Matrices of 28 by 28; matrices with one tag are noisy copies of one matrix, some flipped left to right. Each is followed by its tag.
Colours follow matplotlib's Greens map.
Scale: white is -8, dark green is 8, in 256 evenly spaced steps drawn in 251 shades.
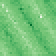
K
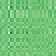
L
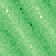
K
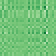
L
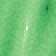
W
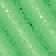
K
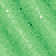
K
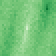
W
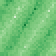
K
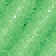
K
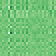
L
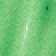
W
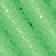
K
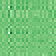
L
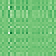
L
